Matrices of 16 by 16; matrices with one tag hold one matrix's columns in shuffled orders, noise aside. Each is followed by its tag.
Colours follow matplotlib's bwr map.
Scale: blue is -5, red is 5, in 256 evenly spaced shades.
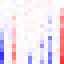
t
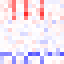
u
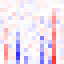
t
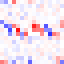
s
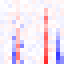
t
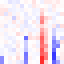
t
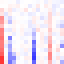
t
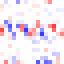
s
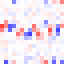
s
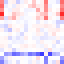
u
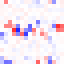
s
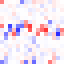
s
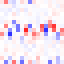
s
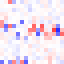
s
